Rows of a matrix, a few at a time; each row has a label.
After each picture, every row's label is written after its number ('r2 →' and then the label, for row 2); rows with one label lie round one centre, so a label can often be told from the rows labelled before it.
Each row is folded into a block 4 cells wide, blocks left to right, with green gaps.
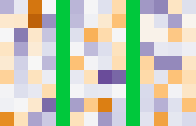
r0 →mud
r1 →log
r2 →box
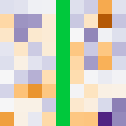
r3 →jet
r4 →mud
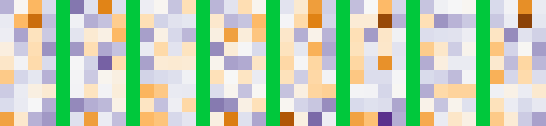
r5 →mud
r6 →box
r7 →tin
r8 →box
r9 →mud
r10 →mud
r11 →jet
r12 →mud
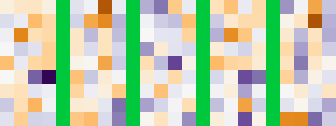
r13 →log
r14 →mud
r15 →box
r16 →log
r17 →mud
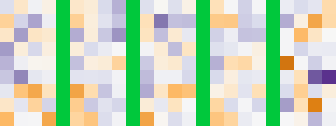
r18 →jet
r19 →tin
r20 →jet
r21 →tin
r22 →log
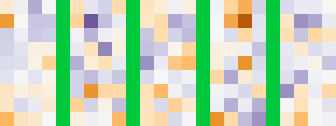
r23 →tin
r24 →jet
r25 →tin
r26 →mud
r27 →jet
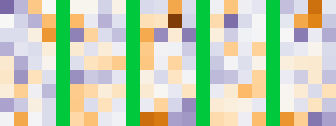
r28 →box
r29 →tin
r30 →mud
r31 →jet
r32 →mud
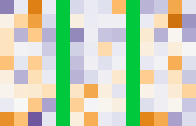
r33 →mud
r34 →tin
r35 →mud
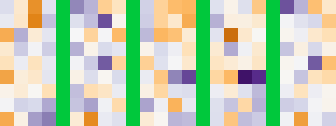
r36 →mud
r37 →box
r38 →log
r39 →log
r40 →box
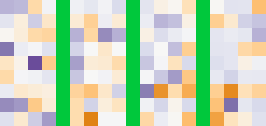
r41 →box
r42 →tin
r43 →jet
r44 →tin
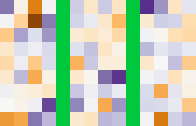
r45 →mud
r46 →log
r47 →box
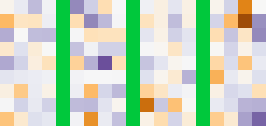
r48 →tin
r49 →box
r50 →tin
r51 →mud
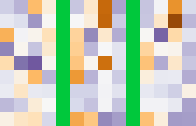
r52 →box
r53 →mud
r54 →mud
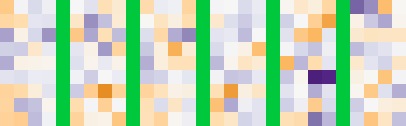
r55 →tin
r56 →jet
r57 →tin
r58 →tin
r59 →log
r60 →box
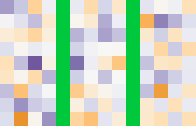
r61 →box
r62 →tin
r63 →jet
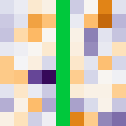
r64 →log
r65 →mud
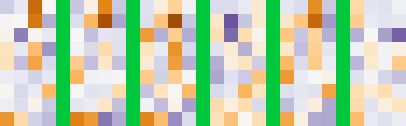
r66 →mud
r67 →mud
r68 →mud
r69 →jet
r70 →mud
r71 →tin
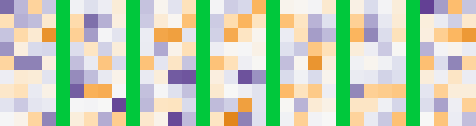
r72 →box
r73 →jet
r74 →log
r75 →log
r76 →tin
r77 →jet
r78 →box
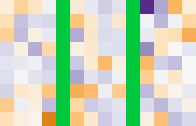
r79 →jet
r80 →tin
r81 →box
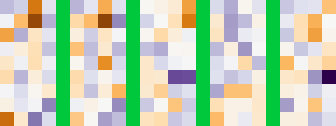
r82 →mud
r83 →mud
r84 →log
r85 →jet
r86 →log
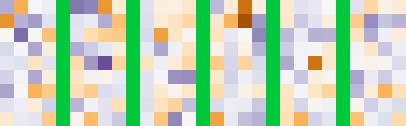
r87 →jet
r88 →box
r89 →log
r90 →mud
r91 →tin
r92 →jet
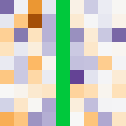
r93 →mud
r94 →tin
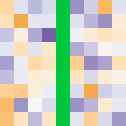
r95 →tin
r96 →box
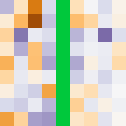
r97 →mud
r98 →tin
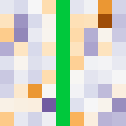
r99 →jet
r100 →mud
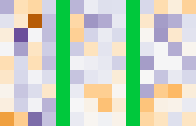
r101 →mud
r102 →jet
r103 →jet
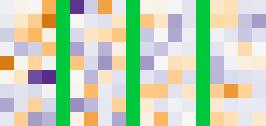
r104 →log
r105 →box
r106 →tin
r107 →tin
